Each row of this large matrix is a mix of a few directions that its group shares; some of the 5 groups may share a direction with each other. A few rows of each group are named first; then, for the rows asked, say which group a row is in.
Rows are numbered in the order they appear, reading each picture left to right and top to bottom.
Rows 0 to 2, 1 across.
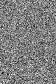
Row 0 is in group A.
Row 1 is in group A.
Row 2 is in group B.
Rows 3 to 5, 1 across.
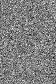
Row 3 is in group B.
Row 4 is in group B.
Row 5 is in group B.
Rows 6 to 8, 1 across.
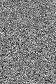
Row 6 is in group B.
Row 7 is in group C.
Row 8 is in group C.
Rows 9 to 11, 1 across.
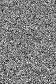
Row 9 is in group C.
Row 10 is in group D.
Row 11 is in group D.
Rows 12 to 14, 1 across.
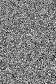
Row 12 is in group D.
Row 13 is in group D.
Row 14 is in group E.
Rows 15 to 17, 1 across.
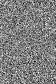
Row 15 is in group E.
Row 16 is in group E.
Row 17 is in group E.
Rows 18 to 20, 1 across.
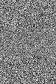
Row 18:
A
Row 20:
E
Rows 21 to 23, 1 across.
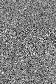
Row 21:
A
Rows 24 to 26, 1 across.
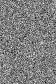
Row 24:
D
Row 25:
A
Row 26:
B
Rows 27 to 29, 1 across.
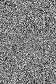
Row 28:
E
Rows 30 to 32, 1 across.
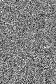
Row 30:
A
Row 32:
E
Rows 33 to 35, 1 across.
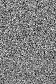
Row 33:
C
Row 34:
E
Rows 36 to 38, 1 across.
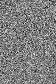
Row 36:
E
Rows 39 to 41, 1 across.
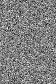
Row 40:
B
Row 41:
D
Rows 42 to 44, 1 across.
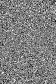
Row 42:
E
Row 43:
B
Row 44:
B
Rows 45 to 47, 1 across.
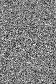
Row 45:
C
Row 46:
C
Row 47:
D
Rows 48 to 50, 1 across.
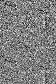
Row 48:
A
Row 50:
A
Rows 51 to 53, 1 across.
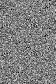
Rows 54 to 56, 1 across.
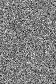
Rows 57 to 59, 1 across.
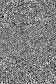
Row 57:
B
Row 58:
D
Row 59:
E
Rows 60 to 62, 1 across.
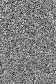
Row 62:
B
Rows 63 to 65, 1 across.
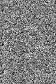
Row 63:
C
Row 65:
B
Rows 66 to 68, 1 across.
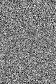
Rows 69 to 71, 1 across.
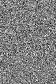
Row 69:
C
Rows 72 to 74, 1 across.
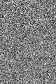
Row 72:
B
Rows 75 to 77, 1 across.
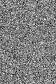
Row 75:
C
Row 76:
A
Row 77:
E
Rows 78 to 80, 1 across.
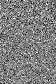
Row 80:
D
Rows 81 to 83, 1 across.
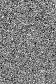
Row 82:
B
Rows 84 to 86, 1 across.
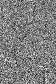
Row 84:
B
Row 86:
A
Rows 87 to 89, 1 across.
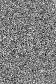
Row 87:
D
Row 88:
B
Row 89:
A
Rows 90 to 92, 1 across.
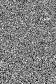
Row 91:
A
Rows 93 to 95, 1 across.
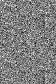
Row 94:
D
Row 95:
A
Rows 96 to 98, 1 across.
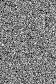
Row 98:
E
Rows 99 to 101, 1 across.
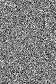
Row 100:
E
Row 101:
C
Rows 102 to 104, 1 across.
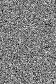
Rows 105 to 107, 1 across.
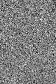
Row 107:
A
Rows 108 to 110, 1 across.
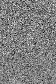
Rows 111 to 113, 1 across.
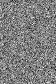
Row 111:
B
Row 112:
B
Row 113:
E
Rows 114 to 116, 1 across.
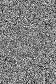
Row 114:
C
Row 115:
B
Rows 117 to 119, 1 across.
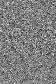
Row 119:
D
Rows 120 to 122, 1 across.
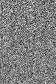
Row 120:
B
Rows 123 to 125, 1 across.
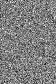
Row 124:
A
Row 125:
E
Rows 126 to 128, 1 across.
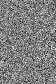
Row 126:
D
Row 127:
E
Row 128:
E
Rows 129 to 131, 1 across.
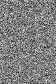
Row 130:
C
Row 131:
C
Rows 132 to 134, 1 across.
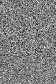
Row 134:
E
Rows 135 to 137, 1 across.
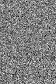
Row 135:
C
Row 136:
E
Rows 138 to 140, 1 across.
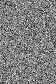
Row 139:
B
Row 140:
C
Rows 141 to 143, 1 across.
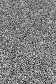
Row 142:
A
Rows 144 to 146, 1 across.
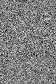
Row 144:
C
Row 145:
A
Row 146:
D
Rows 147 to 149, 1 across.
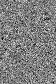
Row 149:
E
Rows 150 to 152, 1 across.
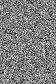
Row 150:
B
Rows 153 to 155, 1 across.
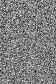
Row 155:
D
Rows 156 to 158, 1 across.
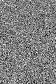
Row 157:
E
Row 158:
A
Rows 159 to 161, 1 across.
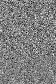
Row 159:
D
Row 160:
E
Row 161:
B
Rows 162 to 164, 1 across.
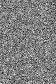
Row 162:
B
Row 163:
E
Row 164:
D
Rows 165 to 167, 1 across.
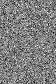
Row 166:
D
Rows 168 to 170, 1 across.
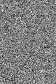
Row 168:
C
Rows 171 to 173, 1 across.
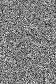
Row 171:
C
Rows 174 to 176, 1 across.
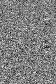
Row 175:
C
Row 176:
C
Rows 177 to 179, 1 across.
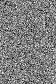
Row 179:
B
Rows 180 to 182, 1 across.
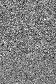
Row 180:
C
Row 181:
D
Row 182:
B
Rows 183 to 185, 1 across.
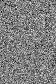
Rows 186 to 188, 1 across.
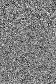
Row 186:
D
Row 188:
D
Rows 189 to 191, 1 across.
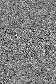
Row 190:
A
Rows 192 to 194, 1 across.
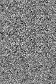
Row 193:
C
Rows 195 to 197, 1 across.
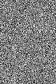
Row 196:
E
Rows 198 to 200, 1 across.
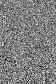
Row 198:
E
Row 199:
B
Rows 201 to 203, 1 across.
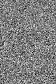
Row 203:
B
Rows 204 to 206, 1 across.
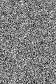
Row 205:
A
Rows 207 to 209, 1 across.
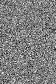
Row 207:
E
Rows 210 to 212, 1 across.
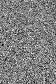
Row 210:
B
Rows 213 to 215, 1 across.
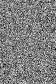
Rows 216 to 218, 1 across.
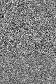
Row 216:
B
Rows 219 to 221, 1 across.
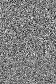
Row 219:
B
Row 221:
C
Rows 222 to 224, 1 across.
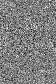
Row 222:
E
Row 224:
A
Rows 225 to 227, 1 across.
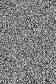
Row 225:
E
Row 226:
E
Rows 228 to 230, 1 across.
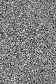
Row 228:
B
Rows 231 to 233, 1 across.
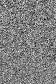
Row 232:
D
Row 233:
E
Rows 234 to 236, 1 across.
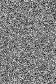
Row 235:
D
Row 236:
D
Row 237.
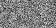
